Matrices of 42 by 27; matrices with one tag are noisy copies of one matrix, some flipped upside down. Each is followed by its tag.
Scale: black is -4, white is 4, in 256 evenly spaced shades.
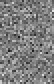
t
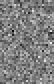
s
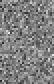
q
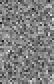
q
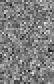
s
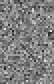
s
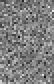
t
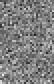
t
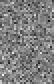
t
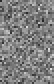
q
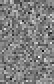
s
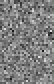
s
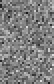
q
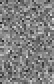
q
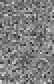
t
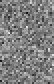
q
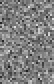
q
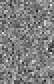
s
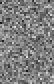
q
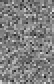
t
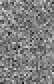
t
